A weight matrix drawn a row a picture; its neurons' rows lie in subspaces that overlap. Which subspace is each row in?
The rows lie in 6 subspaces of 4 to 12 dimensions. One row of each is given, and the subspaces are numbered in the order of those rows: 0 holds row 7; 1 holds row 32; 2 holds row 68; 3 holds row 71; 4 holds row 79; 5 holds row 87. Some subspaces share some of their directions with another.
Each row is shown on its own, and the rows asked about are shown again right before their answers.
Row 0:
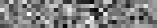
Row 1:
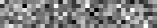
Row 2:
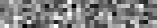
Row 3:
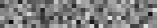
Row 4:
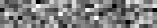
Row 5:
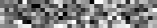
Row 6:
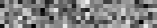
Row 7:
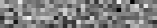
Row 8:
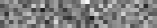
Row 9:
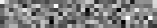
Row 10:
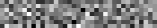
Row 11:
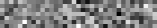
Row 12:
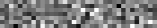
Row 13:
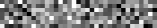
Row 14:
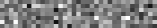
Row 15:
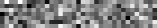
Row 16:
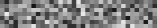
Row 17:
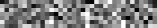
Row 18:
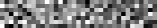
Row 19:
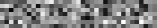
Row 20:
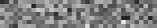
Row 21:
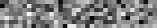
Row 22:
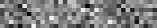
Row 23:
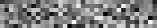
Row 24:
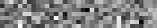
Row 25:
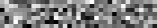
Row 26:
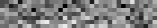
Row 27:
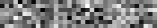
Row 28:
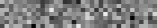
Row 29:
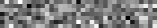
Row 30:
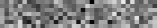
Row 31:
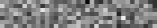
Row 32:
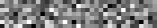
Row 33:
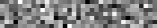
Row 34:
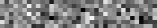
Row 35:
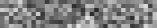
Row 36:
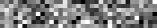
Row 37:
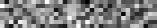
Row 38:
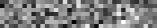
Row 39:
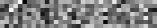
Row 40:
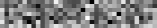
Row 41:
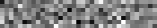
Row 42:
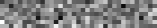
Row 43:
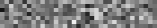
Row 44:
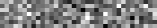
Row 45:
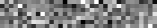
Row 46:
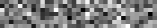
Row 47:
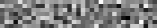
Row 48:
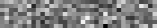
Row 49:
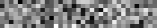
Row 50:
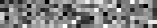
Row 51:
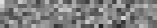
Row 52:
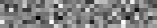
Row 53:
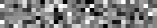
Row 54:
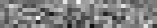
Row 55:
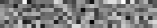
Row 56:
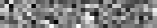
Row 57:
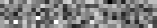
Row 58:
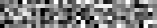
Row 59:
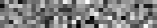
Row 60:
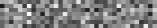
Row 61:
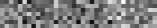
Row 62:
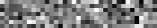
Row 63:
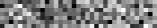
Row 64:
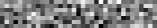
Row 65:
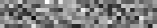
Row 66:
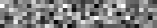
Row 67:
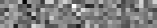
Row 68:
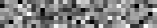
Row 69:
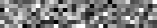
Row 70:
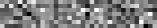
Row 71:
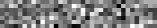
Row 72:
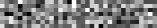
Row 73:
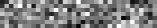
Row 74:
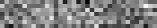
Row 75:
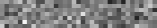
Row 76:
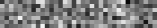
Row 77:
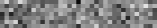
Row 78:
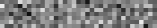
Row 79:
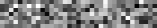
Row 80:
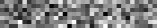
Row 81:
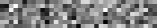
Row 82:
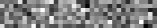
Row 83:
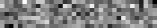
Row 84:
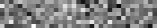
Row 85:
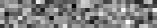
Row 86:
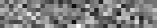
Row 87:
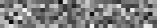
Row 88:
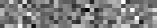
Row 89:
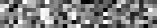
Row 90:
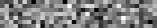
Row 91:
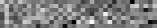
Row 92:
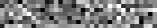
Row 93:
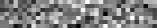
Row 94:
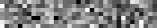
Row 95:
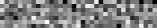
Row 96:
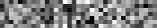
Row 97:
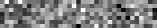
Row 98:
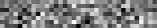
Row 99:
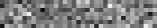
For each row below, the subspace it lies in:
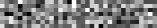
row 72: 0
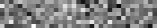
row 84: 1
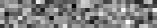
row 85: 1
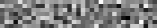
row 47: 0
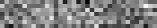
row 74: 5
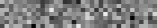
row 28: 1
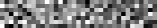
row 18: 4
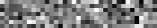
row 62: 1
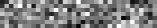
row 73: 0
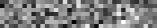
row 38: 0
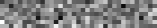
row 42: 0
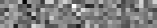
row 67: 1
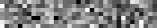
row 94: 5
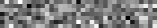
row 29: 4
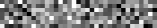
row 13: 5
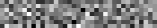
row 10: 1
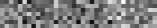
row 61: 5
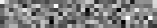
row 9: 0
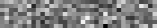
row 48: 2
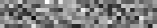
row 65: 2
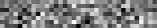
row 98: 1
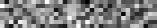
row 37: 4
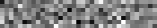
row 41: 0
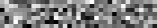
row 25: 0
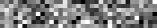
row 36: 1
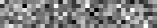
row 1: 5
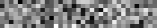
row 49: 3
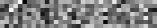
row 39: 4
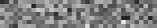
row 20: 0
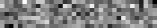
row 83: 1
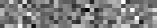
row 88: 5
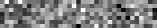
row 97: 4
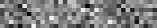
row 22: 5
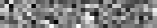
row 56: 0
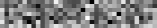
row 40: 5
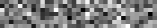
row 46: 0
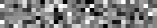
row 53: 0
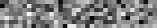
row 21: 0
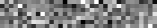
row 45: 1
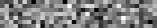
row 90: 3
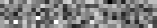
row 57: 5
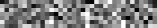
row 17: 0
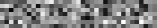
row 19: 4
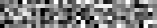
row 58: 1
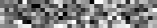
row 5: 5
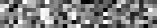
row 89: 4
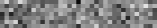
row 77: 4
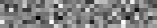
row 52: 0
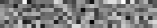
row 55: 5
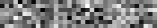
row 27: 3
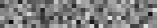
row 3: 2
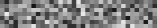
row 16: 0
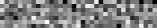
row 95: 1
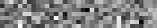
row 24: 5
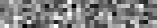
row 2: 0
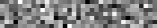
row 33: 0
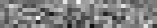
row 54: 0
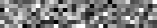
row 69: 0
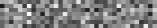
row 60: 2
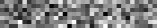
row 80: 5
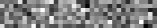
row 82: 1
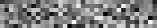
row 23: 0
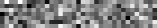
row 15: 4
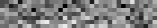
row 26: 0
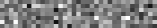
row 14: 0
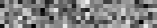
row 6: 1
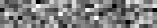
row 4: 1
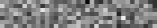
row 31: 3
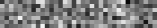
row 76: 1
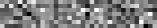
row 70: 3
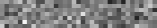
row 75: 5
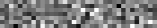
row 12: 3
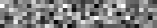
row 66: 0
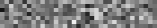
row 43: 3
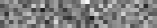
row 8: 0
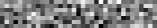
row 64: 0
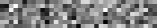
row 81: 4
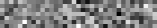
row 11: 5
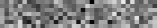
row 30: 5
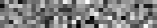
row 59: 2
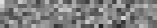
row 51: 0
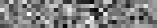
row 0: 3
